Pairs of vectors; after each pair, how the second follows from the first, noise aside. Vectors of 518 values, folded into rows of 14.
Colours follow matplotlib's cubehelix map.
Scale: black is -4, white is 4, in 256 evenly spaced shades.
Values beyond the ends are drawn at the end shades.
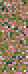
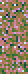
reversed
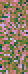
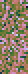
reversed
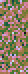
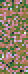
sign-scrambled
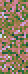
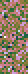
sign-scrambled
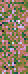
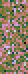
reversed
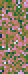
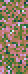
reversed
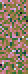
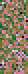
sign-scrambled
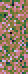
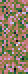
reversed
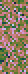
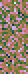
sign-scrambled
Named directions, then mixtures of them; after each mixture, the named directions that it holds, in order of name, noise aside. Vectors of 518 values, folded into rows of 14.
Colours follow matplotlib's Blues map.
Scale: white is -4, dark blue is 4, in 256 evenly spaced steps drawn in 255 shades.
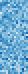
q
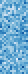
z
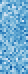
q, z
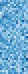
q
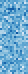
q, z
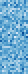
q, z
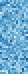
q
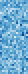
q, z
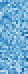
q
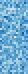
q, z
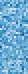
q, z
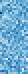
q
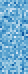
q, z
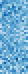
q, z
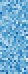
q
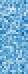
q, z
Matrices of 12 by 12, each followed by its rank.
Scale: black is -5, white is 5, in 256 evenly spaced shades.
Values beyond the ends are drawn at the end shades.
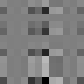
one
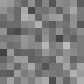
full rank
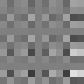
one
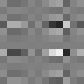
one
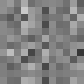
two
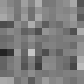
two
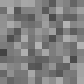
full rank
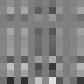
one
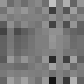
two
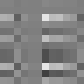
one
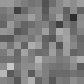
full rank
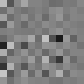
two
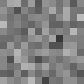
full rank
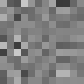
two
